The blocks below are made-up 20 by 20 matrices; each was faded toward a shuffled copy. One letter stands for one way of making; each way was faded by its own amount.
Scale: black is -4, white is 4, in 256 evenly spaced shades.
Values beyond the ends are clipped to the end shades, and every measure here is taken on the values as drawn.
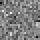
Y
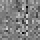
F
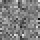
F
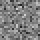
Y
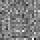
F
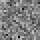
Y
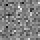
Y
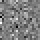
F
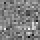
F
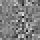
F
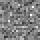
Y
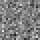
Y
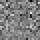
F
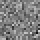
Y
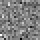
Y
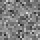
Y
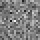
Y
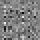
F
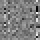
F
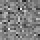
F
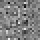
F
